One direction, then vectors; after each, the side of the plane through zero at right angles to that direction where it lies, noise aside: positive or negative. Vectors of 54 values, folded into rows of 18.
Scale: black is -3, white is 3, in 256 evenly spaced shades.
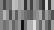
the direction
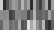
positive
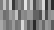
negative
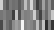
negative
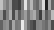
negative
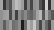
positive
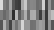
negative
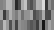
negative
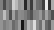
positive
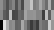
negative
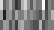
negative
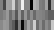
positive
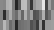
negative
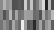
negative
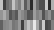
positive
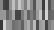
positive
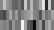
negative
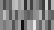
positive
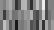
negative
